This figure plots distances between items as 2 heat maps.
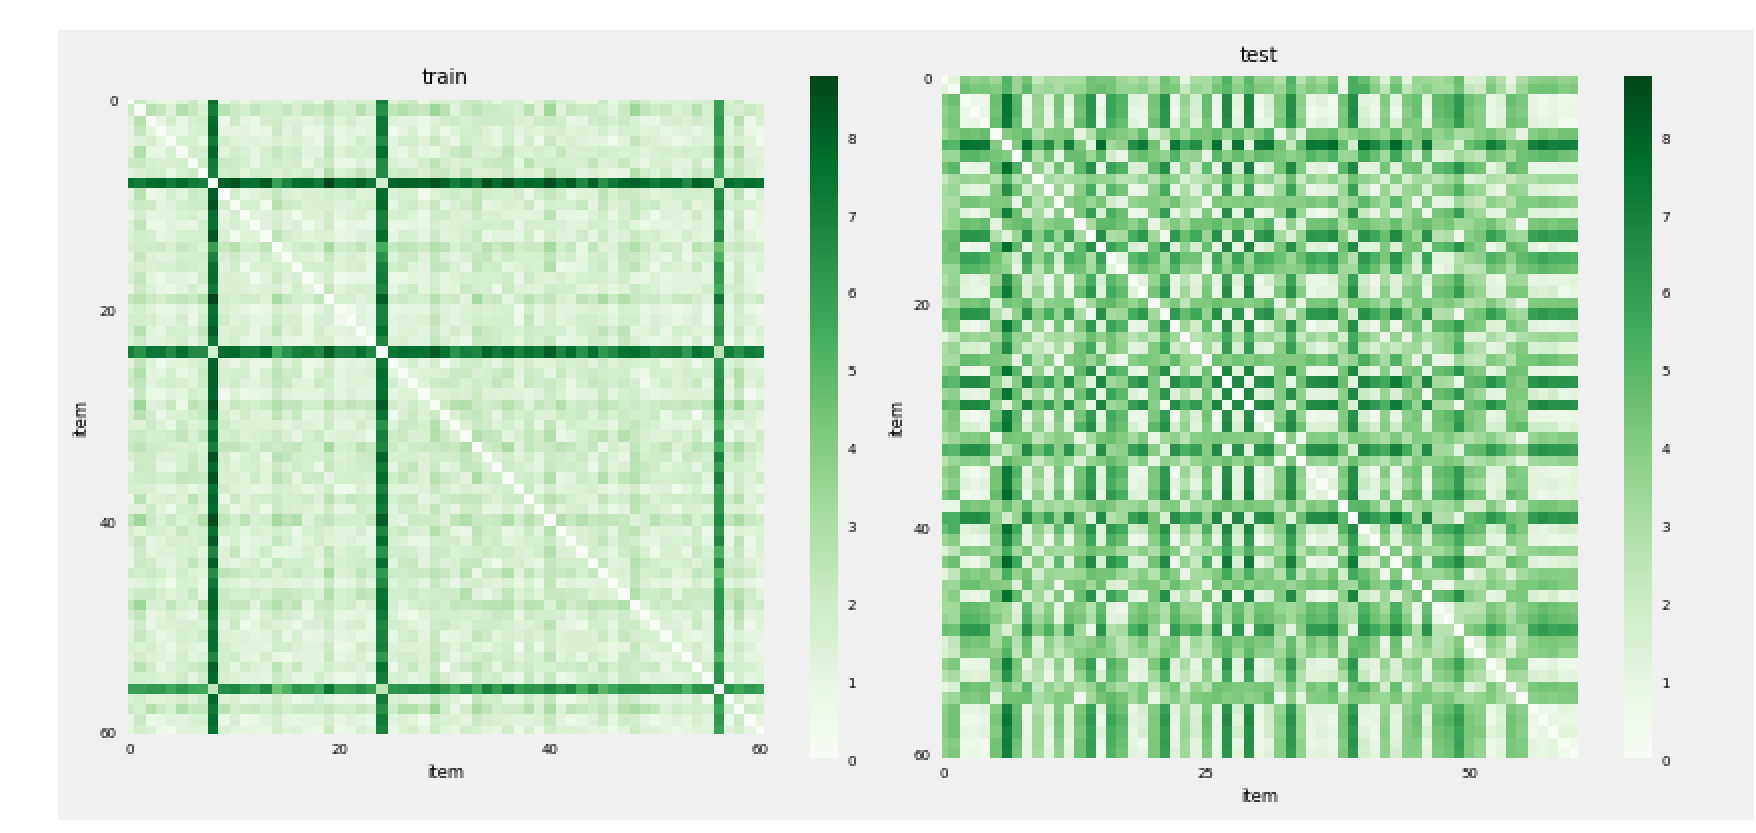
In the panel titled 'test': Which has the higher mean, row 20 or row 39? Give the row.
39
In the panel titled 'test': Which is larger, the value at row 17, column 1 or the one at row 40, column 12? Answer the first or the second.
the first
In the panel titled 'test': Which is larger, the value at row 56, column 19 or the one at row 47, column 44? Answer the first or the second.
the second
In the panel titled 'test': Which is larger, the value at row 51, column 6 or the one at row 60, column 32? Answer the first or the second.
the first
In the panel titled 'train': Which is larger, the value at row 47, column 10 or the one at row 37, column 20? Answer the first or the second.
the first
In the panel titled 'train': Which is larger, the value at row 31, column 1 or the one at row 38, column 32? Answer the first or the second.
the second
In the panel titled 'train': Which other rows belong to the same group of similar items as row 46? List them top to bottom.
0, 1, 2, 3, 4, 5, 6, 7, 9, 10, 11, 12, 13, 14, 15, 16, 17, 18, 19, 20, 21, 22, 23, 25, 26, 27, 28, 29, 30, 31, 32, 33, 34, 35, 36, 37, 38, 39, 40, 41, 42, 43, 44, 45, 47, 48, 49, 50, 51, 52, 53, 54, 55, 57, 58, 59, 60
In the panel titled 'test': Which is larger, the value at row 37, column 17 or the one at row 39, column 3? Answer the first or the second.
the second
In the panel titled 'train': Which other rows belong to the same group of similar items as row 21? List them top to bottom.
0, 1, 2, 3, 4, 5, 6, 7, 9, 10, 11, 12, 13, 14, 15, 16, 17, 18, 19, 20, 22, 23, 25, 26, 27, 28, 29, 30, 31, 32, 33, 34, 35, 36, 37, 38, 39, 40, 41, 42, 43, 44, 45, 46, 47, 48, 49, 50, 51, 52, 53, 54, 55, 57, 58, 59, 60
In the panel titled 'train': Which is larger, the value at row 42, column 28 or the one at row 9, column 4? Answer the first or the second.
the second
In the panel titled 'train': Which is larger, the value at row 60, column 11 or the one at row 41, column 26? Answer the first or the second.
the second
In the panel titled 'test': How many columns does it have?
61
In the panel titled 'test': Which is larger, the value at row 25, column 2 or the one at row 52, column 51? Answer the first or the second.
the first
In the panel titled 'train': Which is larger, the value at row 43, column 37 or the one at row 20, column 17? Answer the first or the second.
the first
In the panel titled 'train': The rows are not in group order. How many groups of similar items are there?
2
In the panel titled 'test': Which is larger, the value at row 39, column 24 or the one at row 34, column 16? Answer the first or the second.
the first
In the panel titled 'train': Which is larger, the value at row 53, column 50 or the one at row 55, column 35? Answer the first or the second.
the second
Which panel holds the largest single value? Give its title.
train
